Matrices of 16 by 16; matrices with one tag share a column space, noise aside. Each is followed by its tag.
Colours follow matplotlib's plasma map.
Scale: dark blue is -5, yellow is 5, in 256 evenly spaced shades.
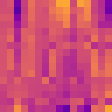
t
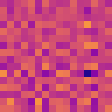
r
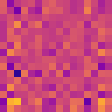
r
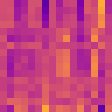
t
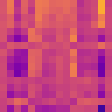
t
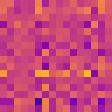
r
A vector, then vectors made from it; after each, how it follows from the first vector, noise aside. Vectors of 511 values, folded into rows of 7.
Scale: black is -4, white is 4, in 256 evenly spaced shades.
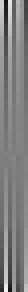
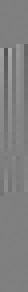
partly zeroed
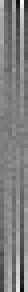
reversed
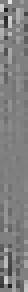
partly zeroed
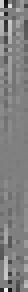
partly zeroed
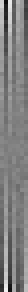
copied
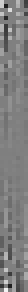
partly zeroed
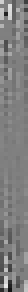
partly zeroed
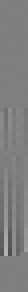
partly zeroed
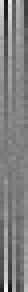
copied
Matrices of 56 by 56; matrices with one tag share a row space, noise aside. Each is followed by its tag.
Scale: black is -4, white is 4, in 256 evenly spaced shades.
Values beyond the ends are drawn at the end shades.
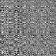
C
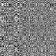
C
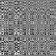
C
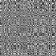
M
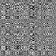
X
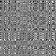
M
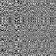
C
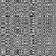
X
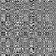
X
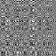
X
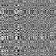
C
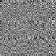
M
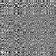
C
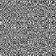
M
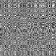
M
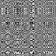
X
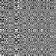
C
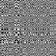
C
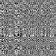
C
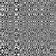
C
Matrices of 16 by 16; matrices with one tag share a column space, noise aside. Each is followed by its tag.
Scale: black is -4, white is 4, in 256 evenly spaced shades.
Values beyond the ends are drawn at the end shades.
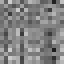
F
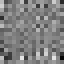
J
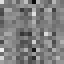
F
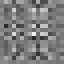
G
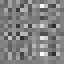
G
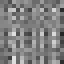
F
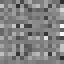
G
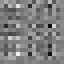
G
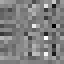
G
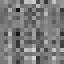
F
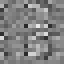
G
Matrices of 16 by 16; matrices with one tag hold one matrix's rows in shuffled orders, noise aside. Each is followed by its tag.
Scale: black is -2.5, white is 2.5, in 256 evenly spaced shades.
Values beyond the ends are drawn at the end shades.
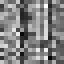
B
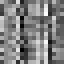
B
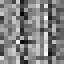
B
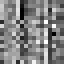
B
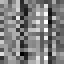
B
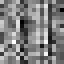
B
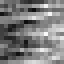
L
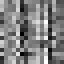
B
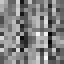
B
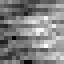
L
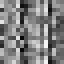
B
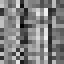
B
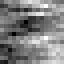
L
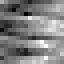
L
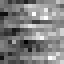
L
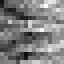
L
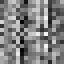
B
